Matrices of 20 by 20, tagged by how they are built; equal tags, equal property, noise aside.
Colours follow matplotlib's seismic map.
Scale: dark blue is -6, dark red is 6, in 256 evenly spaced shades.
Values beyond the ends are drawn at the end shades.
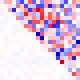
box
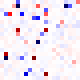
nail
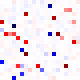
nail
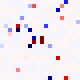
nail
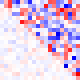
box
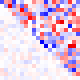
box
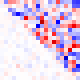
box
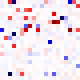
nail
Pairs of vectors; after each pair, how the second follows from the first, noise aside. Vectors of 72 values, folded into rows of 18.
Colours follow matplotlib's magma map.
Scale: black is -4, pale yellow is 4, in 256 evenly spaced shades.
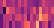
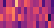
reversed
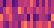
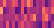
reversed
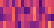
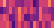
reversed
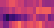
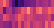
wrapped around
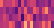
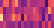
wrapped around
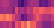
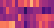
wrapped around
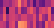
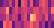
wrapped around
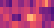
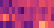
wrapped around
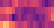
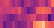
wrapped around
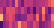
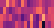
wrapped around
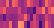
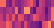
wrapped around
